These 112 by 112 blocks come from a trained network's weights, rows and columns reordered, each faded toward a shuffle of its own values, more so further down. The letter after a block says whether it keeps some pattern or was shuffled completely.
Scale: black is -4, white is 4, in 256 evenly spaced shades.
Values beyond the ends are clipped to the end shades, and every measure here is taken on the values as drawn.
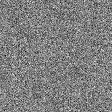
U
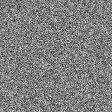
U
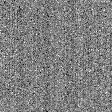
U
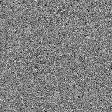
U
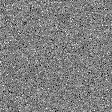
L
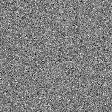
U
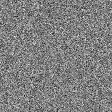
L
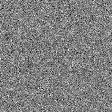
U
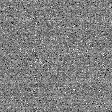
U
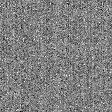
U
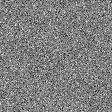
L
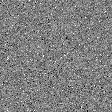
L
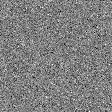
L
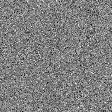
U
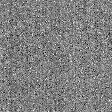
U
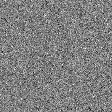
L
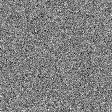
L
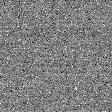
U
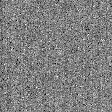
U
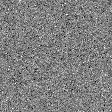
L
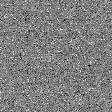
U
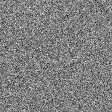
L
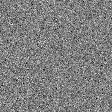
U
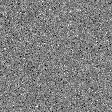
L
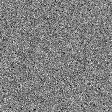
L
